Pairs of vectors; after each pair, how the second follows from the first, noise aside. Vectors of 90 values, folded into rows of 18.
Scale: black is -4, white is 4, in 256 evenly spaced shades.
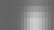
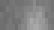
shrunk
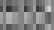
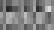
copied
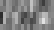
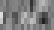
negated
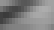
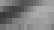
copied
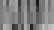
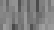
shrunk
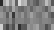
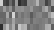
negated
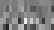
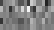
reversed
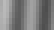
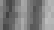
reversed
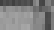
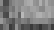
reversed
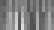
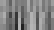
negated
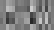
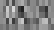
reversed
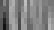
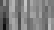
copied
